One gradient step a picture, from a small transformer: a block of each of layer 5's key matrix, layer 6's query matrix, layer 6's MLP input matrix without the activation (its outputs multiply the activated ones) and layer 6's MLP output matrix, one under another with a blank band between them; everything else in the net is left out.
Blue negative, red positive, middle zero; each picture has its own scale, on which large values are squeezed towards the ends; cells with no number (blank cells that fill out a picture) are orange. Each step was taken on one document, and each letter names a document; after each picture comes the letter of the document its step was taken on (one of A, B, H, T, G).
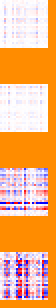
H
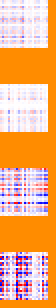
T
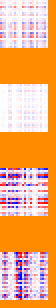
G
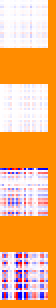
G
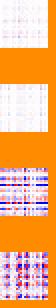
H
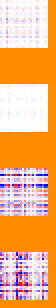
T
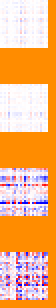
H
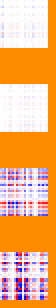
G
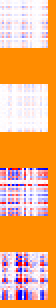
G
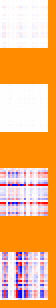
G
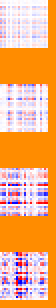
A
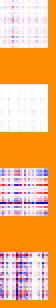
T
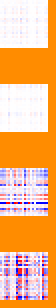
H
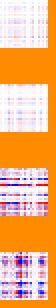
A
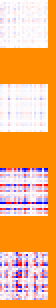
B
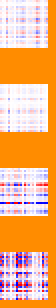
T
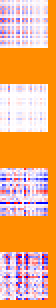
H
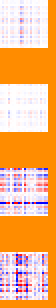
T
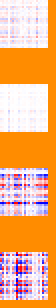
T
